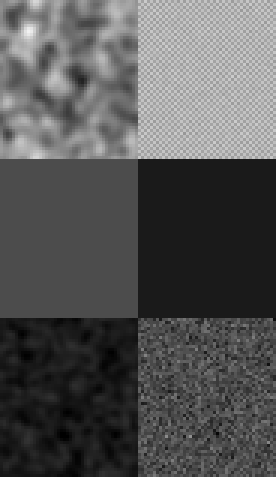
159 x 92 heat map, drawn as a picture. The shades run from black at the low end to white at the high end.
It is made of 3 by 2 panels. Panel 1,1: middling, blotchy, strong in contrast. Panel 1,2: high, checkered. Panel 2,1: low, flat. Panel 2,2: very low, flat. Panel 3,1: very low, blotchy, faint in contrast. Panel 3,2: low, fine-grained.
